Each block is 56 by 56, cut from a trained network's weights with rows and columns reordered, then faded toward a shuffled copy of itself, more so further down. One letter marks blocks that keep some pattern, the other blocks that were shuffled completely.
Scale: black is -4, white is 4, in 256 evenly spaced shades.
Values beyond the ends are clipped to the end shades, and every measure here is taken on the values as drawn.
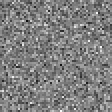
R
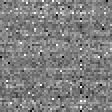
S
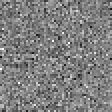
S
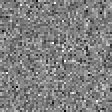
S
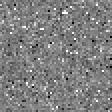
R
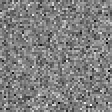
R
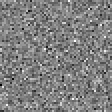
R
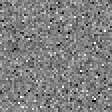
R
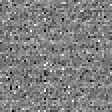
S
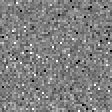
R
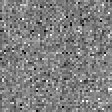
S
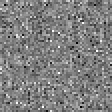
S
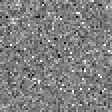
R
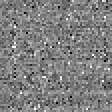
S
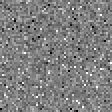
R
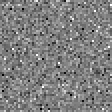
R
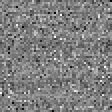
S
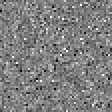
R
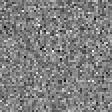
S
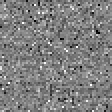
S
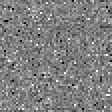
R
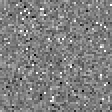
R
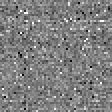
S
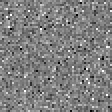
R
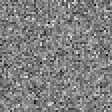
R
